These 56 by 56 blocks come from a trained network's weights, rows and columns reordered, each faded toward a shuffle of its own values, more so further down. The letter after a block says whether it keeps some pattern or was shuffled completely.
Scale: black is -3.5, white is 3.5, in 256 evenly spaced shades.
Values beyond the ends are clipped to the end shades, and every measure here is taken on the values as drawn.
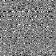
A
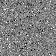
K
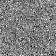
A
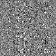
A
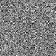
A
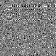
A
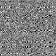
A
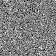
K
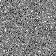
K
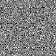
A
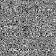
A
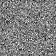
K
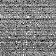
A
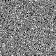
K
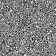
K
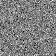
K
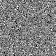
K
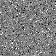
K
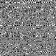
A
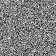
K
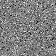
K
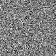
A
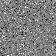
K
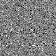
A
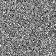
K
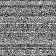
A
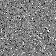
K
